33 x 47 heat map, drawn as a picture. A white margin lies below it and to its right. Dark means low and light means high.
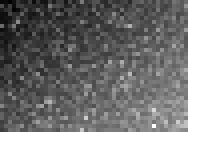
The texture is fine-grained noise. No regular stripes run through it. The values follow a bell shape. The bottom right is the ninth with the highest average. The ninth with the lowest average is the top left. No single row or column stands out from its neighbours. There is an overall slope up to the bottom right. Neither half mirrors the other.
